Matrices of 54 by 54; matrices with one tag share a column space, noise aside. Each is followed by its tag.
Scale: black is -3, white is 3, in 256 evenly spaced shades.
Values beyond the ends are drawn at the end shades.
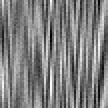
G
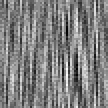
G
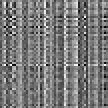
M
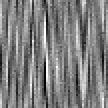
G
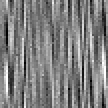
G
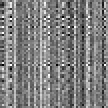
M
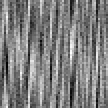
G
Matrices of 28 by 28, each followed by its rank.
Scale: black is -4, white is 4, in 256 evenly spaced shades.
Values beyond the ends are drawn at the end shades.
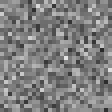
full rank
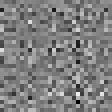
five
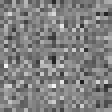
five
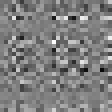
three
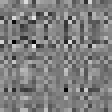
three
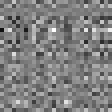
three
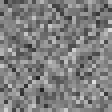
full rank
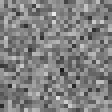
full rank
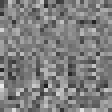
five
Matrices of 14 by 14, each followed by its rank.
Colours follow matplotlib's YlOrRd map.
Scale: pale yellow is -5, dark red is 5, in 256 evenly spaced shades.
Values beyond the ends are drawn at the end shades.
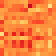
three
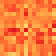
three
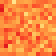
full rank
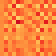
two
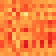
two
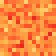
full rank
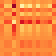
one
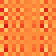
one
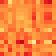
three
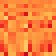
two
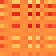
one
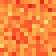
full rank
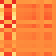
one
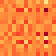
two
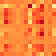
two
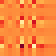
one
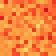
full rank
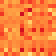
three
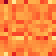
two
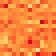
three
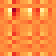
one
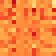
three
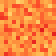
full rank
